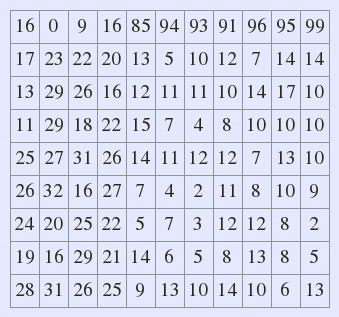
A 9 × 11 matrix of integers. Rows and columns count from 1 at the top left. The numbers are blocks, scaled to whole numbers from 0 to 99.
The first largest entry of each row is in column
11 2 2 2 3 2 3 3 2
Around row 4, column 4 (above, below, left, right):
16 26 18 15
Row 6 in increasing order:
2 4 7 8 9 10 11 16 26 27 32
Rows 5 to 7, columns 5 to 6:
14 11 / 7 4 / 5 7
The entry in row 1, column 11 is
99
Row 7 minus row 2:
7 -3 3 2 -8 2 -7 0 5 -6 -12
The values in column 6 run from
4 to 94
